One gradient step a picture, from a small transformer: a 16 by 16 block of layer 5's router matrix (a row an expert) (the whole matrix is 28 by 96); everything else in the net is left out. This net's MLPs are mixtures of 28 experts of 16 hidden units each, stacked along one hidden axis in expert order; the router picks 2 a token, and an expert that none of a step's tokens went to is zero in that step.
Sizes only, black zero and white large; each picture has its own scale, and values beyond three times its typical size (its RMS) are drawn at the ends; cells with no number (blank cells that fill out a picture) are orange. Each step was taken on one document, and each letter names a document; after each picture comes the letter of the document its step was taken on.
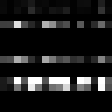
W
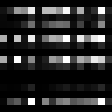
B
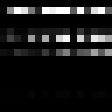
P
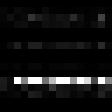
W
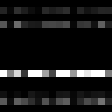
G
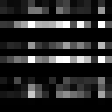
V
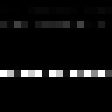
G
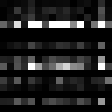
W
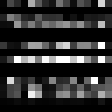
V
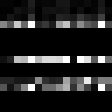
V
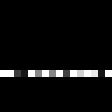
G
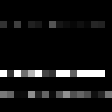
G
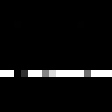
G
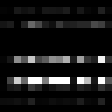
W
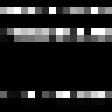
P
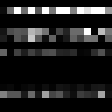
P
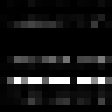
V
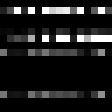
P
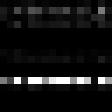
W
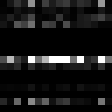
B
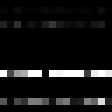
G
